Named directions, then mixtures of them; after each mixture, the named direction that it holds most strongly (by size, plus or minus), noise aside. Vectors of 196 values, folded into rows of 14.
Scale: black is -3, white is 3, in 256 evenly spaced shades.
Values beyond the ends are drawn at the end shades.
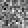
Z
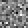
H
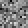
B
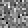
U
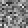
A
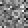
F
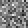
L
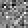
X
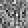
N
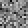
B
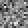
B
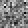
X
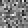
L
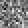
Z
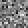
H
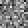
F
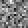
A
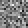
L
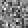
Z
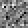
X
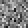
A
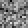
B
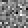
H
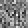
N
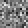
H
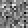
X
